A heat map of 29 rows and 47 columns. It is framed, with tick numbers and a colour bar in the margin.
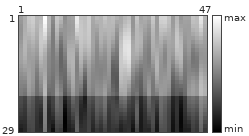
Seam: horizontal, 70% of the way down, the top part higher. Grain: streaks running down. Slope: up to the top. Average level on the scale: 50%.
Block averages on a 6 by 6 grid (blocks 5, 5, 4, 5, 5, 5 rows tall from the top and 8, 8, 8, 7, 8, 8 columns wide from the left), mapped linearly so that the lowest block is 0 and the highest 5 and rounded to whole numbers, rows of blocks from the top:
5 4 5 5 5 5
4 4 4 5 4 4
4 3 3 4 3 3
3 3 3 3 3 3
1 1 1 1 1 2
0 0 0 0 0 0
